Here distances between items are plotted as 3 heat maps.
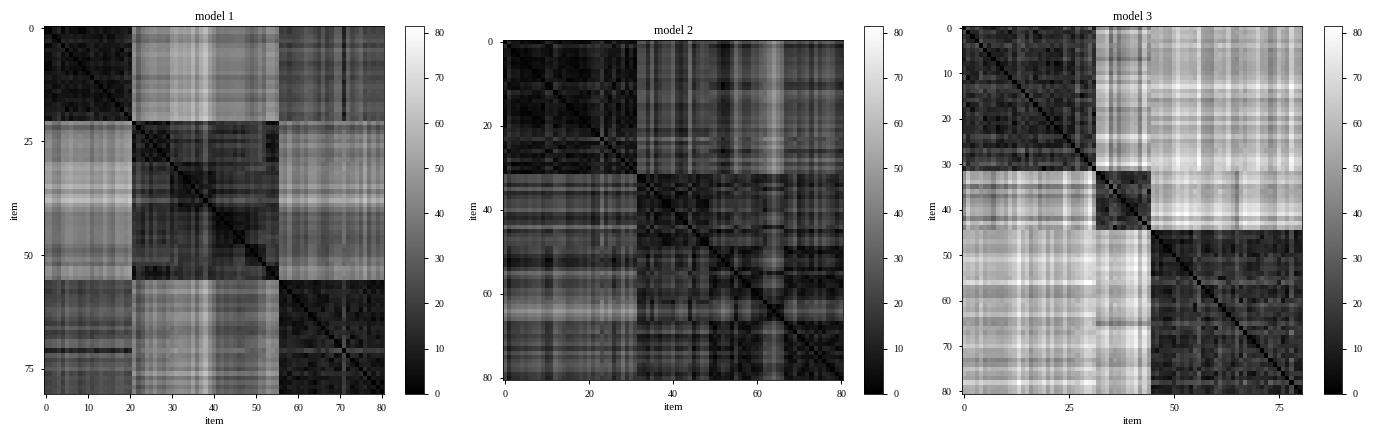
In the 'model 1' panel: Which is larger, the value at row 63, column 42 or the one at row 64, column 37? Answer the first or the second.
the second
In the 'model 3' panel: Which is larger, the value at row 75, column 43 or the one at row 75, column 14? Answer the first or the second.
the first
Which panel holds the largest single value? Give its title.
model 3
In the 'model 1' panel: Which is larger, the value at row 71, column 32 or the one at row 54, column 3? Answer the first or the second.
the first
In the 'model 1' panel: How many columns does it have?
81
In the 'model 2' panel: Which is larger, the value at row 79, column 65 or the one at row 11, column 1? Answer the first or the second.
the first
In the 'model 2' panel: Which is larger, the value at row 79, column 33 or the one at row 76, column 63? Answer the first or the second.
the second
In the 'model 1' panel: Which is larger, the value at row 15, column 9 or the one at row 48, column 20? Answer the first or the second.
the second
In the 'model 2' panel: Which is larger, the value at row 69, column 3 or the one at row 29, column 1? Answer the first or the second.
the first
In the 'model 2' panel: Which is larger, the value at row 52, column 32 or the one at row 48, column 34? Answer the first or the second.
the first
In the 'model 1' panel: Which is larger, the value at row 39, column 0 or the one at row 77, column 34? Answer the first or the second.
the first
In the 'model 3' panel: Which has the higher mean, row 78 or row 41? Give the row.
41
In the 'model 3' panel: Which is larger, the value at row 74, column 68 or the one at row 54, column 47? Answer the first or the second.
the first
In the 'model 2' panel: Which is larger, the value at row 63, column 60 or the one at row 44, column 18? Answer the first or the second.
the second
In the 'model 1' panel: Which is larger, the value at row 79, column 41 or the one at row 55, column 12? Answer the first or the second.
the second
